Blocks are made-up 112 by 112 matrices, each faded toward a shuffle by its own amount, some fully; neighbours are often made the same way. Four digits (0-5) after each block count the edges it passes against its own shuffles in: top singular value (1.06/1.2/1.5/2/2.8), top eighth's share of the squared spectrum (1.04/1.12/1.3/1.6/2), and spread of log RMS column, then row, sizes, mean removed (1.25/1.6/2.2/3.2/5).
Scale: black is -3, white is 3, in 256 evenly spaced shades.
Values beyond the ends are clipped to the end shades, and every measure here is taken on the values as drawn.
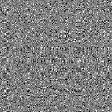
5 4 3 2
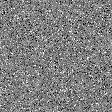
1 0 0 0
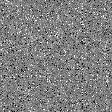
3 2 1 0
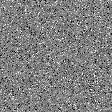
2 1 0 0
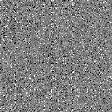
4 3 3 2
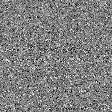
0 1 0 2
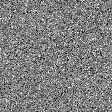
0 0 0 0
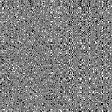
4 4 3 2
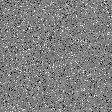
0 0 0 0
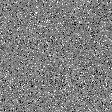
2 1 0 1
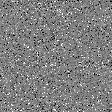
2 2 0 1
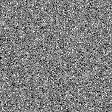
0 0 0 1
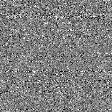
1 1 0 3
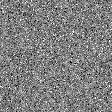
0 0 0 0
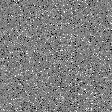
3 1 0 0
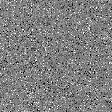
3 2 1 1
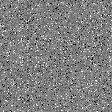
3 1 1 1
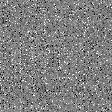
3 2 2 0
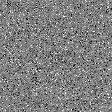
3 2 1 0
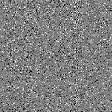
4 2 2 1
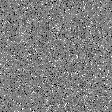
3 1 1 0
